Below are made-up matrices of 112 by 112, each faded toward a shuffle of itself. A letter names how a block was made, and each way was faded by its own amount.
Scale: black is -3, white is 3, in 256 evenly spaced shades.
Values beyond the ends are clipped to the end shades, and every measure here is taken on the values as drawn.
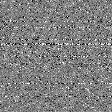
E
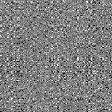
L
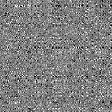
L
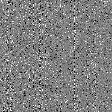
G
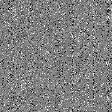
G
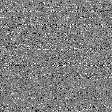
E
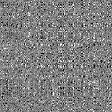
L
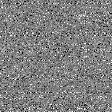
E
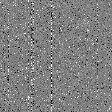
G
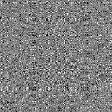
L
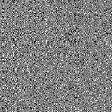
L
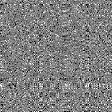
L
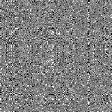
L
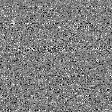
E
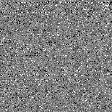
E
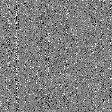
G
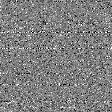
E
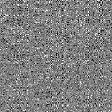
L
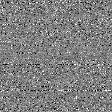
E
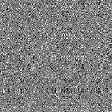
L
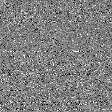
E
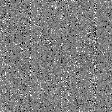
G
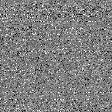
E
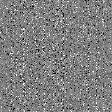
G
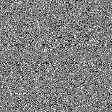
E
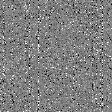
G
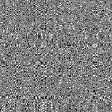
L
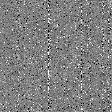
G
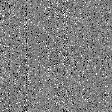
G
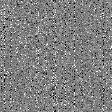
G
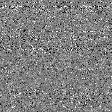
E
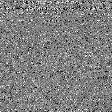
E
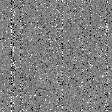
G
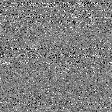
E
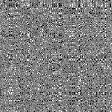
L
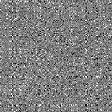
L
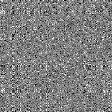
L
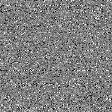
E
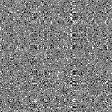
L
